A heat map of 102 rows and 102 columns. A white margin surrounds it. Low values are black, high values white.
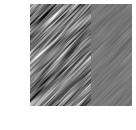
No overall slope runs across the table. The distribution is heavy-tailed on both sides. No row or column stands out. Streaks slant up to the right. A vertical seam about 60% of the way across splits the table, and the right part is calmer.
